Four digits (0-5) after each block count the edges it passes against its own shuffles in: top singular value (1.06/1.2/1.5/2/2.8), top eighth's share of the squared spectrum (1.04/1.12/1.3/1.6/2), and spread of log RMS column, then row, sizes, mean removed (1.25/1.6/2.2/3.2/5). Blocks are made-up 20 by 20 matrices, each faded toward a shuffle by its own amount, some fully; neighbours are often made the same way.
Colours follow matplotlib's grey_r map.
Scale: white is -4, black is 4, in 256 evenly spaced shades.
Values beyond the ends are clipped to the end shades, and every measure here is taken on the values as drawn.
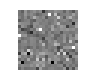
0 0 0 0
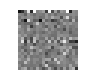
2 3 0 2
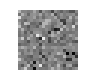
0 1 0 0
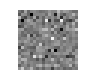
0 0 0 1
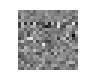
2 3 0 2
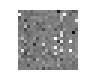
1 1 1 0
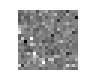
0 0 0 0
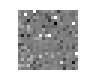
0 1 0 0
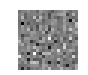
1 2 0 0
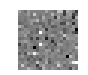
1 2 0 0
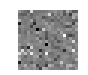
0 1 0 0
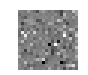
0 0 0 0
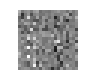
2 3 2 0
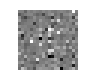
2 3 1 0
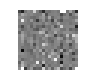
3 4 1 1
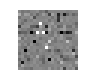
2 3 0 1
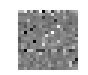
2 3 0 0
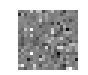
1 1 0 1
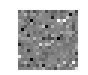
0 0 0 0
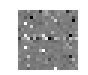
1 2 0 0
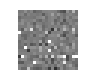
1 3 0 1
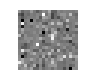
2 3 1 0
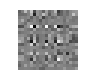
4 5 2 2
